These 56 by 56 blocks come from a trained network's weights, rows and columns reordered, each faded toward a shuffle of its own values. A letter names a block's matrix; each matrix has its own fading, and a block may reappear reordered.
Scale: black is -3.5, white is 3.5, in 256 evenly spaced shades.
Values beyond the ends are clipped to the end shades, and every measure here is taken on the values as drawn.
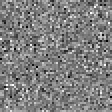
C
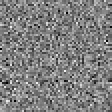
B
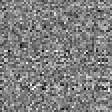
B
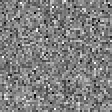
C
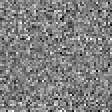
B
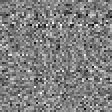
B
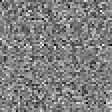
B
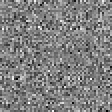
B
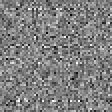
B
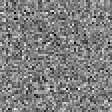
B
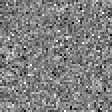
C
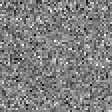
C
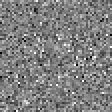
C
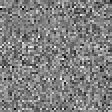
B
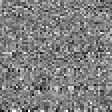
B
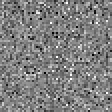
C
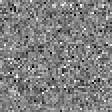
C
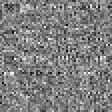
B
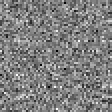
B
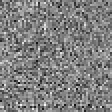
B
